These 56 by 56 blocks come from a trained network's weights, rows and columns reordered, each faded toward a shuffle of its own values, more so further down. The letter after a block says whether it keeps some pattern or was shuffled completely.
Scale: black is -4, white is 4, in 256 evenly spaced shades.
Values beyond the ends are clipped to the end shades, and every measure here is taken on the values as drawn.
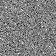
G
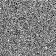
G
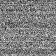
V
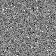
G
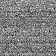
V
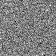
G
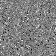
G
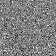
V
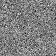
G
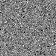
G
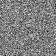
G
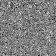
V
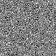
V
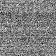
V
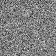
G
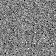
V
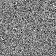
G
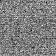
V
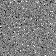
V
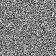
G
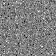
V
